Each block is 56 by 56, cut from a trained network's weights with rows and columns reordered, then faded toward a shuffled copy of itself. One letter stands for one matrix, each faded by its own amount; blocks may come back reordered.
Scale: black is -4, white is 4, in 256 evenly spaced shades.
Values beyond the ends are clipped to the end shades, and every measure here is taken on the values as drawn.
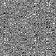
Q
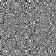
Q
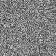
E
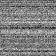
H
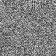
E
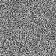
E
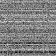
H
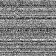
H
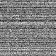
H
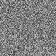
E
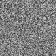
E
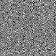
Q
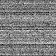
H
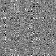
Q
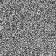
E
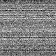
H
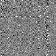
Q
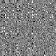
Q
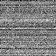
H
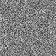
E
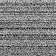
H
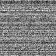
H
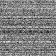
H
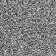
E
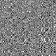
Q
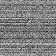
H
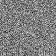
E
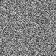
E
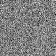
E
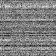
H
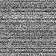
H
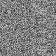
E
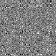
Q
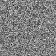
E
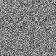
E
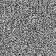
E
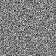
E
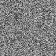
E
